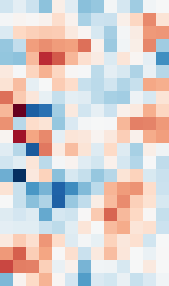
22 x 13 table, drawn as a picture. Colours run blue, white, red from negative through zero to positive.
The histogram is bell-shaped. In the middle left lies a patch that is rougher than the rest. No overall slope runs across the table. The halves do not mirror each other. Values change most from cell to cell in the middle left.
